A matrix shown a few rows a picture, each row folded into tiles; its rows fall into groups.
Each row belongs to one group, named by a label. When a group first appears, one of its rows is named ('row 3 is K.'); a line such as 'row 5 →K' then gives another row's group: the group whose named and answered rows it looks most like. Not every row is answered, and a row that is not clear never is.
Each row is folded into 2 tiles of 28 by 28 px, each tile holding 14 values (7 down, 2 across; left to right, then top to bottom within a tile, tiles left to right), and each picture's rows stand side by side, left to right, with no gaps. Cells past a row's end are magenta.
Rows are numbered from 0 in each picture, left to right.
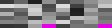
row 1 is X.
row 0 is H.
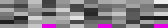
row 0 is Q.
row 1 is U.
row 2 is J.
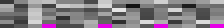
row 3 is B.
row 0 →X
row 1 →H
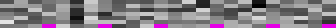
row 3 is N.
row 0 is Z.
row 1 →Q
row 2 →H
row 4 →N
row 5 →Z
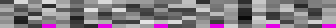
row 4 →Q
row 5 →B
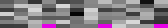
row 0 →H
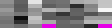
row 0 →Q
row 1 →B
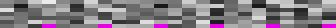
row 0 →B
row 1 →Q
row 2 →Q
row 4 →N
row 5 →J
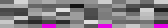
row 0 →Z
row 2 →N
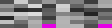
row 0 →H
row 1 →U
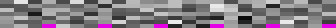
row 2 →Z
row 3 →J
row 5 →Z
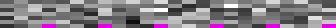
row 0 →H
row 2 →J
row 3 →N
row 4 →J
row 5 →Q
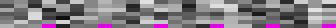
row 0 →N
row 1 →X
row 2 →Q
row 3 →B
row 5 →X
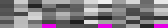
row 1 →J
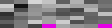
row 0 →B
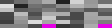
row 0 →B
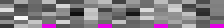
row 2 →X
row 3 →U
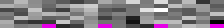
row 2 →J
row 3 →Z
